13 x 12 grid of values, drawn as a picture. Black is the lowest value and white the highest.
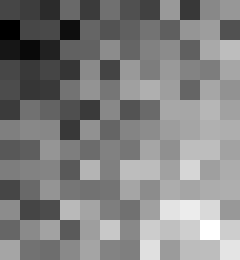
Values rise toward the bottom right. The middle right is the calmest part. No regular stripes run through it. The ninth with the highest average is the bottom right. The ninth with the lowest average is the top left.
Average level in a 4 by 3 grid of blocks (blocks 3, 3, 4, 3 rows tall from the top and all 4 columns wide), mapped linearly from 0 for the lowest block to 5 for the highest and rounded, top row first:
0 2 3 / 1 2 3 / 2 3 4 / 2 4 5
